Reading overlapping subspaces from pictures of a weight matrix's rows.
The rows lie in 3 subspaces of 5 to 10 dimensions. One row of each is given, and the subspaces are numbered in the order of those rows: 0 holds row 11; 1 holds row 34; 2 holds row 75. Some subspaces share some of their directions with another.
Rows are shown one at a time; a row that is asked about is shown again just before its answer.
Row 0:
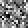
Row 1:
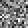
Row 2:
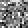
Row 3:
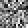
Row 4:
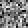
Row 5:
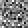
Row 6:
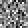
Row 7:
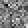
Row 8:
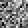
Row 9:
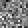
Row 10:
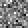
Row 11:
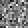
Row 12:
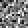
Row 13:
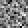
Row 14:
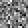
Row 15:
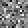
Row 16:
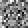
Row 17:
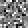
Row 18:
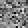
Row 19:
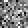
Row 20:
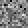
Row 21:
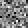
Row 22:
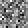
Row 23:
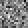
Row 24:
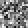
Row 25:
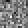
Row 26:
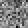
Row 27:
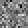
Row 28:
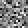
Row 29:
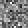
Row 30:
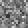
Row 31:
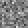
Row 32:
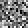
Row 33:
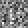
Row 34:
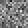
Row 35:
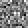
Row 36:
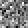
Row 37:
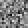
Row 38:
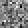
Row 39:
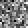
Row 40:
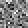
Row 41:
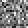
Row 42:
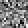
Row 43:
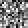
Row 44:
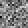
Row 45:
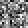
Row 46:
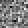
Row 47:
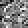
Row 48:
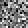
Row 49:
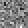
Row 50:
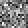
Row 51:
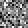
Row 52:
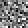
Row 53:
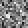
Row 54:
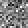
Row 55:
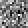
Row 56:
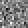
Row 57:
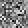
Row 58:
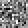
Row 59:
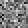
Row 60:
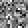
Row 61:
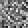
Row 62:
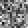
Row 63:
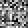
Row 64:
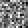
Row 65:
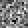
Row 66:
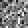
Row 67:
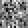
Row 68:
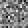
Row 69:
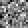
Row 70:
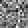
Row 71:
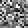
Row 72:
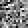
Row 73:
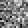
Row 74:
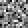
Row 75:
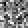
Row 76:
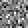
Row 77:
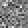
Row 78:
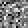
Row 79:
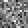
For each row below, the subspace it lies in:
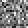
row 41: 1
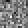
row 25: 2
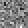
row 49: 2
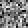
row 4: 2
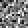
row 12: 0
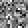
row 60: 1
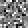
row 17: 0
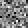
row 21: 0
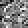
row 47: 2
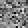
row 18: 1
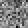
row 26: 2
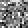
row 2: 2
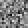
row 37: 0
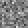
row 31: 2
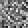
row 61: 1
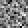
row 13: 1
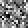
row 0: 1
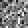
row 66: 0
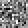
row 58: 2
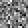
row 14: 1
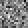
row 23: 1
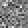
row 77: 2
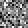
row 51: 0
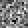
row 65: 0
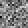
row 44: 2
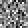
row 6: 2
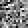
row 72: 2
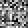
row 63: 0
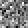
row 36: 2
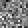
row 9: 2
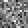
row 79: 0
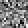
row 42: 2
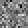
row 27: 0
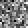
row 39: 0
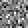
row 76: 1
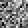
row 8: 2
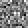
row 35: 1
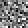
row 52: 1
